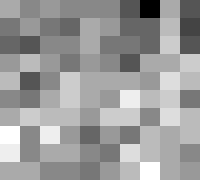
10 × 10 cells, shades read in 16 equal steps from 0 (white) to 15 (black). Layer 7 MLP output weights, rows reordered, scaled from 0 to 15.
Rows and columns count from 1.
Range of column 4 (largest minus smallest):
6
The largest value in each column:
9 10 8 9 9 8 10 15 5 11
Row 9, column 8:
4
